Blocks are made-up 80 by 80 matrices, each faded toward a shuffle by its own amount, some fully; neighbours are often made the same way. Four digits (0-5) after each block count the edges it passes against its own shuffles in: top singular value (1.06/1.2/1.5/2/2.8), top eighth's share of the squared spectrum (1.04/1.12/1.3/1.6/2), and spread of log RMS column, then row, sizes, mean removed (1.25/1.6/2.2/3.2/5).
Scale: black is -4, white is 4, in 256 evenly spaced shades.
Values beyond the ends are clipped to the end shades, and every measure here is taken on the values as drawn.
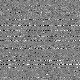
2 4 0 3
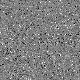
1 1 0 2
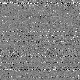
2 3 0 3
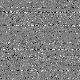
2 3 0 3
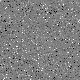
0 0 0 0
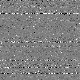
3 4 0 3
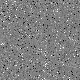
0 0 0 0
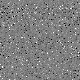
2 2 0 1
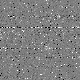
3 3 0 2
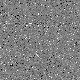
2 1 0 1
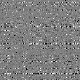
4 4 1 3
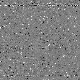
3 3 0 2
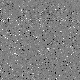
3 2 0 1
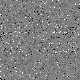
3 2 0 1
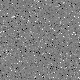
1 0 0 0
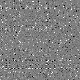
4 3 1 2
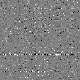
4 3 1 2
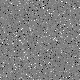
0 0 0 0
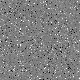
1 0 0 0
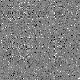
4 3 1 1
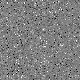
3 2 1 0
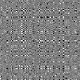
5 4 3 3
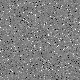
0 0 0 0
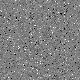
2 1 0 0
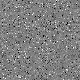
3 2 1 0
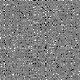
4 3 2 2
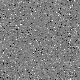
3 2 1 0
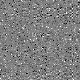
4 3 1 1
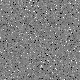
0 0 0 0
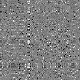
4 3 2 2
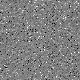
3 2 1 0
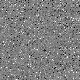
3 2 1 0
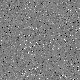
1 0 0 0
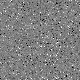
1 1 0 0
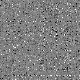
2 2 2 2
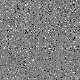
1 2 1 2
